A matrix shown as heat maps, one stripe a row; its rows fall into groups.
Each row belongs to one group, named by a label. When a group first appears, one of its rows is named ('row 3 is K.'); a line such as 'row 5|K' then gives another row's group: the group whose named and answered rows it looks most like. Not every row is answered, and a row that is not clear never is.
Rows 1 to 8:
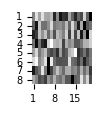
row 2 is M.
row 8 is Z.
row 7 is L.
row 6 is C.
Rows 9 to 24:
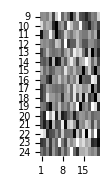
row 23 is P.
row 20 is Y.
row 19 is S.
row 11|L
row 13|M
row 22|Z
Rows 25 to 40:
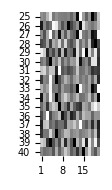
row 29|Z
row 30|S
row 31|C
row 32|L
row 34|L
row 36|Y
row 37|M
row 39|Z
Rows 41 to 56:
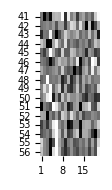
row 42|M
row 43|L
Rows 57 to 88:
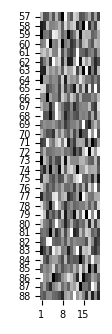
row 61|C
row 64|M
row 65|Z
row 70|Z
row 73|M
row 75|M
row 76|Z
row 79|Z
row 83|P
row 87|S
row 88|M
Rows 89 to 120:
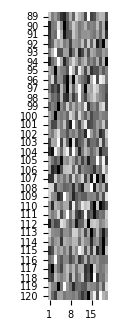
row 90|L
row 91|L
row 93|Y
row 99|S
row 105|Z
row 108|Z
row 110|M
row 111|C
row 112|P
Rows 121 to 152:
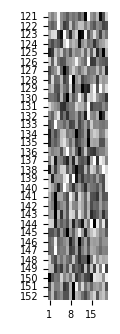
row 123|Y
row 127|L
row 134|P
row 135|P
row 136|C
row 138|P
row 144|Z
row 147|Y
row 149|Z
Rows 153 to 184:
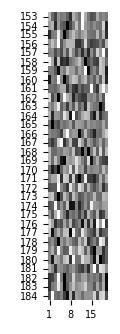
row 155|L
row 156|C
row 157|Z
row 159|S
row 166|C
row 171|C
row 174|Y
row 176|Z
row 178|S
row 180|M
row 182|L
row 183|L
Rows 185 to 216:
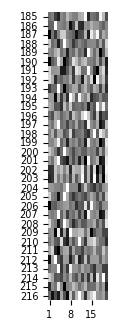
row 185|S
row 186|Y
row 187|P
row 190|L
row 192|Z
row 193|L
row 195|Z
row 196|M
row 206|P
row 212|Y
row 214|Z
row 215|L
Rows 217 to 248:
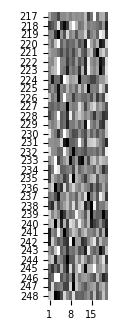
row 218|L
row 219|S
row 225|S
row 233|Y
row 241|L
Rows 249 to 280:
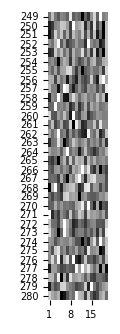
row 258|L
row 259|Y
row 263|L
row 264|C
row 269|C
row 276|C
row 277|M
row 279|P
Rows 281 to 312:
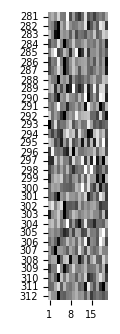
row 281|C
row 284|L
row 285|Y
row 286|L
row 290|S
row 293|M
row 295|Z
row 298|P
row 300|M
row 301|S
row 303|L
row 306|S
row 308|Y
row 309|L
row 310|S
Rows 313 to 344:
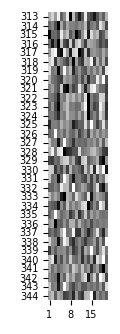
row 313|C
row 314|S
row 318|Z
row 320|Z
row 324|S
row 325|P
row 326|Y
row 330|Z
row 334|S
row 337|P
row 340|Z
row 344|Z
